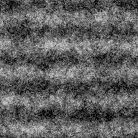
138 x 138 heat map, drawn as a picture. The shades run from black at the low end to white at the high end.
The field is mottled with small blotches. Overall the values sit about 40% of the way up the scale. The values follow a bell shape. Stripes running across repeat 5 times from top to bottom.
